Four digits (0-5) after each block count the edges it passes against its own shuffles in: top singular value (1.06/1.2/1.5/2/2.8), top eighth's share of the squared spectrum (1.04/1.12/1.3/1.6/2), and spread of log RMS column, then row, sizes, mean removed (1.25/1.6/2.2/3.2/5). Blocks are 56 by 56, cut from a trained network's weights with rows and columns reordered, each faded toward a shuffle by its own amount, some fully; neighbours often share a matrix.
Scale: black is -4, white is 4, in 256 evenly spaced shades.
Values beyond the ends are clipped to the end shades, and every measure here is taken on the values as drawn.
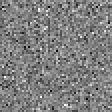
0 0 0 0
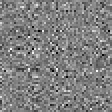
3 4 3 2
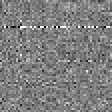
3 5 1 2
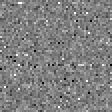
1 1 0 0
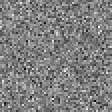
0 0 0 0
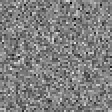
0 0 0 0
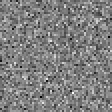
0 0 0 0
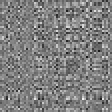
4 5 3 2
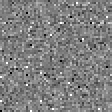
1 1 0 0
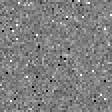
0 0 0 0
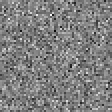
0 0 0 0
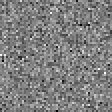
0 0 0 0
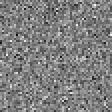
2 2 0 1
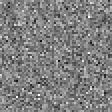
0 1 0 0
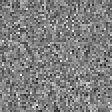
2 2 0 0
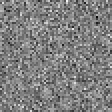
0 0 0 0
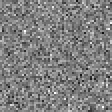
2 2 0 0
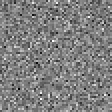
2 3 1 1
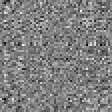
3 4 2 3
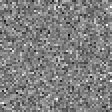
1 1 0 0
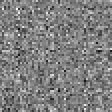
3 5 2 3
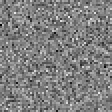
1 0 0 0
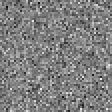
1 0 0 0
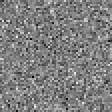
1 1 0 0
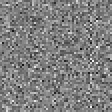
3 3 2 1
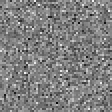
1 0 0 0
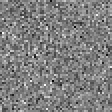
2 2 0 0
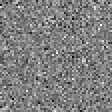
3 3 1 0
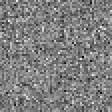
1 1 0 0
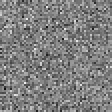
3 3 2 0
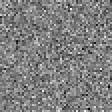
1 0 0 0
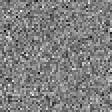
2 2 1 0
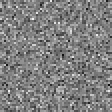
2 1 1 0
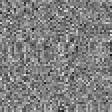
3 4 2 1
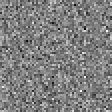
3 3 1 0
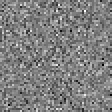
2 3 2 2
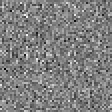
2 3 1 2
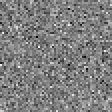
1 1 0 0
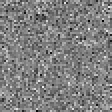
0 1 0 0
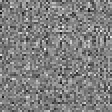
3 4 2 2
